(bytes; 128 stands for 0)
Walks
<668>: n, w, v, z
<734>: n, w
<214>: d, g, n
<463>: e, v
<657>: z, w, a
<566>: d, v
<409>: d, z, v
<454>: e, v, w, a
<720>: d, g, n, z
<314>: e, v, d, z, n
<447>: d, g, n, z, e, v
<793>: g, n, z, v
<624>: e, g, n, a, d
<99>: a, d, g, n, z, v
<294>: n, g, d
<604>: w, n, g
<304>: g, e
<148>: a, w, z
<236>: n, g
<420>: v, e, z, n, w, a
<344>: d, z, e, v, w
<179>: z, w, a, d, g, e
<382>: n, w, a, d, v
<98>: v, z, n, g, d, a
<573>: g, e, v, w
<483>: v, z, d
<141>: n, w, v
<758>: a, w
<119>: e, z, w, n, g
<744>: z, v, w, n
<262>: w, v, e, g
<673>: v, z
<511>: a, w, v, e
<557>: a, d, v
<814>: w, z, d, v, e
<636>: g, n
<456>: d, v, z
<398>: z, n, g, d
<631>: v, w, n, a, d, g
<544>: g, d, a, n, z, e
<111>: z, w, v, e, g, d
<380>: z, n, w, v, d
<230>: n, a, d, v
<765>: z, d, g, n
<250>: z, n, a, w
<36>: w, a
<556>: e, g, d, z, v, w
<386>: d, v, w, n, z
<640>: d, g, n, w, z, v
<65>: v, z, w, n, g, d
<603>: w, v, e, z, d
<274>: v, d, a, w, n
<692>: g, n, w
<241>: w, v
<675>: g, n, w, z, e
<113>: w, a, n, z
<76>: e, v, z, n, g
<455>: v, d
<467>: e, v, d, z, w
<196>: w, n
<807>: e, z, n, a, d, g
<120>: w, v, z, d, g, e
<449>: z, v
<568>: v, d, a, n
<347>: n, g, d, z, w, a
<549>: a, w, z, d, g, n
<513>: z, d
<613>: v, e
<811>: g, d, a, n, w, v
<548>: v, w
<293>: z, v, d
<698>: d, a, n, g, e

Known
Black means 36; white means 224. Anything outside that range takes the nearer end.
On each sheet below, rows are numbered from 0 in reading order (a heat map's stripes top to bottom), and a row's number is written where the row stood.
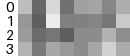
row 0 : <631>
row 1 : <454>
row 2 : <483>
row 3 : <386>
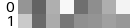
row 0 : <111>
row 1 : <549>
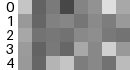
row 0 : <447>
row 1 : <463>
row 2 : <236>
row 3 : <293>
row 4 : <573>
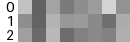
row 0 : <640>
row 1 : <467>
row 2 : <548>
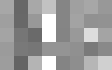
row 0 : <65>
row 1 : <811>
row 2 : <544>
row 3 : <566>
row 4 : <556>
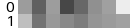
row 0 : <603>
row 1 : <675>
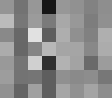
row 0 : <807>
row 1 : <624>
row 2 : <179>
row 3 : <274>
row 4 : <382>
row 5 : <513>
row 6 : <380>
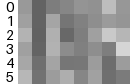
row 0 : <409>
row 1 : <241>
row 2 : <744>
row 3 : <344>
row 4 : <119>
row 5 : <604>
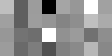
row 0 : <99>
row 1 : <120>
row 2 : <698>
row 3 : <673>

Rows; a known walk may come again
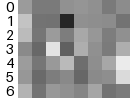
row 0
<566>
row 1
<765>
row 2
<624>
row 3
<179>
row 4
<814>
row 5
<613>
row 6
<196>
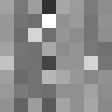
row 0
<230>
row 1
<698>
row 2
<36>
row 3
<294>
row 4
<720>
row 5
<568>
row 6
<456>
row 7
<380>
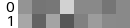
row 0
<304>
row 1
<141>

